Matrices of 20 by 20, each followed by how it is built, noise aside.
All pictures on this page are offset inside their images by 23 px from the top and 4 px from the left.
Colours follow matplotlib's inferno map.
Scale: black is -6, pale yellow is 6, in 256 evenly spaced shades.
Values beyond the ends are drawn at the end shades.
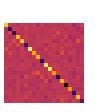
diagonal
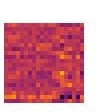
low rank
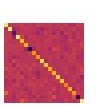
diagonal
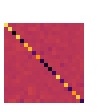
diagonal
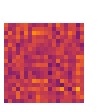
low rank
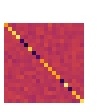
diagonal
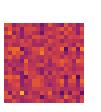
low rank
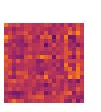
low rank
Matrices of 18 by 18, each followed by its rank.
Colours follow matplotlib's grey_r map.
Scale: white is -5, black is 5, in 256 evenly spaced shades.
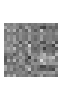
three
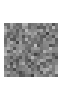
full rank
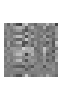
three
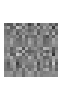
three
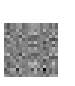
three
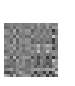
three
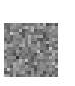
full rank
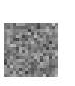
full rank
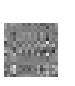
three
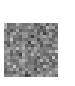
full rank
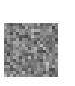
full rank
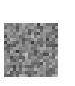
full rank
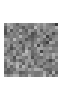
full rank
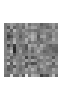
three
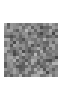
full rank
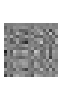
three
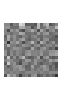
three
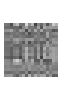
three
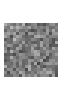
full rank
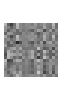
three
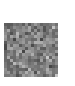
full rank
